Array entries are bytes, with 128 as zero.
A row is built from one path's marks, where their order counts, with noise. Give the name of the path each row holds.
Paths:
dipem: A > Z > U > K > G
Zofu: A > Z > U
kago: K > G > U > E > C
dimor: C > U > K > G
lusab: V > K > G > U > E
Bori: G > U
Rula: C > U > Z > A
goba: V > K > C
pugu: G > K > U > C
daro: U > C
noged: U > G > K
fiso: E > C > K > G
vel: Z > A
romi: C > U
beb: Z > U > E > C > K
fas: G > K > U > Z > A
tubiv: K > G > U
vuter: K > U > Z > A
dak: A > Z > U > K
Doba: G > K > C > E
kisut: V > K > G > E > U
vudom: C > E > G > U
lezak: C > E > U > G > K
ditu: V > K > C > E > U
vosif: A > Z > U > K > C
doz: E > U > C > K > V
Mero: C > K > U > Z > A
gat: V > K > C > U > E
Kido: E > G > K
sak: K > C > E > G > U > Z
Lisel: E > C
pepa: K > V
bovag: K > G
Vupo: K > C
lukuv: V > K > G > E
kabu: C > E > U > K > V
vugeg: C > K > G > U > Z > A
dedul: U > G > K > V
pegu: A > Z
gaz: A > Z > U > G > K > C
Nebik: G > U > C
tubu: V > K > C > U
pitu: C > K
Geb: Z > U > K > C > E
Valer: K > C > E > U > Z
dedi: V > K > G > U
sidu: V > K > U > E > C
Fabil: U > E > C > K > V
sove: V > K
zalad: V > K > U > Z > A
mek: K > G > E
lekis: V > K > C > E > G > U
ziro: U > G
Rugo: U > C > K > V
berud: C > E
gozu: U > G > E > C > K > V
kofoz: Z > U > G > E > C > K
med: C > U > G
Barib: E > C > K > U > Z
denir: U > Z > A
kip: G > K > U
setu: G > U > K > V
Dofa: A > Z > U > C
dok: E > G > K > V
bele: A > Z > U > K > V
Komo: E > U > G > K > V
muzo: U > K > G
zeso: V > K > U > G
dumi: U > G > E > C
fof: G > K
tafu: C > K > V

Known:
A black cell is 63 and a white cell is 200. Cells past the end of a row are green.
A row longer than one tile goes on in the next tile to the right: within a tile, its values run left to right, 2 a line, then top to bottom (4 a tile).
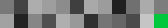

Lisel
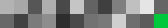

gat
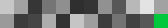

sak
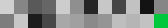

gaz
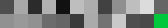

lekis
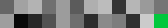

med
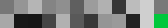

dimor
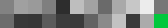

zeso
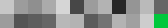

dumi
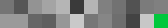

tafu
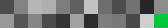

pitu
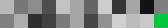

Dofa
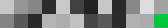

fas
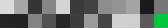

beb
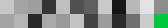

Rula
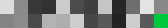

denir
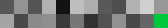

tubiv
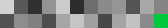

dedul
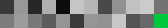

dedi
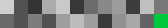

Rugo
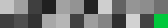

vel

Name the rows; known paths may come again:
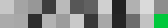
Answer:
Rula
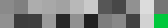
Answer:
Vupo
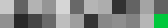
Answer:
daro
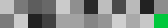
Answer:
gaz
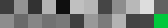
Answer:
tubu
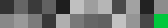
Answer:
Zofu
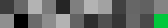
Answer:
Bori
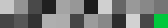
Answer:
vel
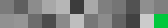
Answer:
tafu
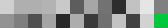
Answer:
kago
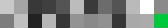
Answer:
zalad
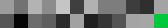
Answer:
fof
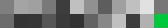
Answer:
zeso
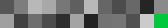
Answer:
pitu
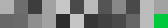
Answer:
pepa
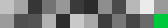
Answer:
sak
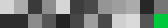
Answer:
beb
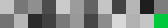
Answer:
Dofa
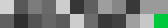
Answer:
setu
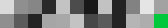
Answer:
fas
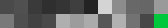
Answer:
pegu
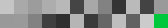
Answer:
lezak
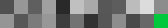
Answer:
tubiv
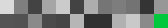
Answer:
noged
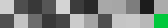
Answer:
bele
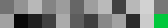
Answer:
dimor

